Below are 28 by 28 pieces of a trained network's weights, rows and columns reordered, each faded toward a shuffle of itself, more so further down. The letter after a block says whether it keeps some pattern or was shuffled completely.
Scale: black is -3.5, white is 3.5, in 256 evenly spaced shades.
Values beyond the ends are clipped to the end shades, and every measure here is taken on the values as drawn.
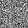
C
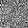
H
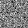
H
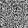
H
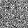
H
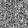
H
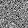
C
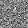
H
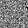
C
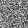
C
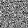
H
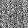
H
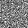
C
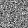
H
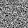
C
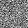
C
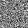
C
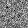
C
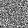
C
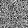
C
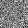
H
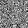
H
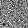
C
